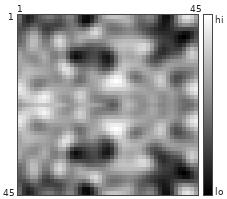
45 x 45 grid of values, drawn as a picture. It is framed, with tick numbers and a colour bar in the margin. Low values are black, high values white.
Grain: blotchy. Odd rows or columns: none. Mirror symmetry: top to bottom. Lone odd cells: none.
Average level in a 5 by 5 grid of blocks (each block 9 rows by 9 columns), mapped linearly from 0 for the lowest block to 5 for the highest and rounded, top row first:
12320 | 32332 | 54333 | 32332 | 12320
